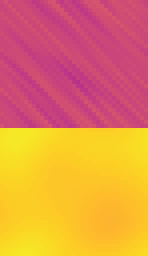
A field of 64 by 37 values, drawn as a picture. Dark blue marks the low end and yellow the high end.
It is made of 2 by 1 panels. Panel 1,1: middling, slanting down to the right, faint in contrast. Panel 2,1: very high, smooth, faint in contrast.
